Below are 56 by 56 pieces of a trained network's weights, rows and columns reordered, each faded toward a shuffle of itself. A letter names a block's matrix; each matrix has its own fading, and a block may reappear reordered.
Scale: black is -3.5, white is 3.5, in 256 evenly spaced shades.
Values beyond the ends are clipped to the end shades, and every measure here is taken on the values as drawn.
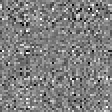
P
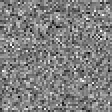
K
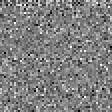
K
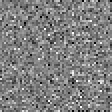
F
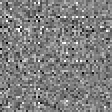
P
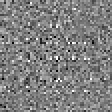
P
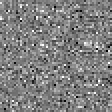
F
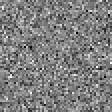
K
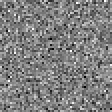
K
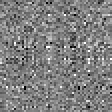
P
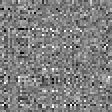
P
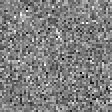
K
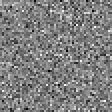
K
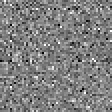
F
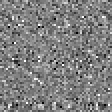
F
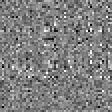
P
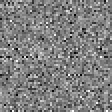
K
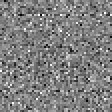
K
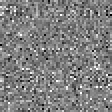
F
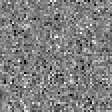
F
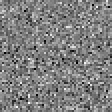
K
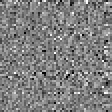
P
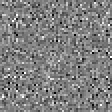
F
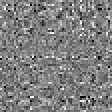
P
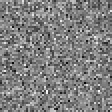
K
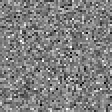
K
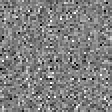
F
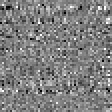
P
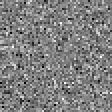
K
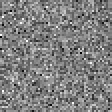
K
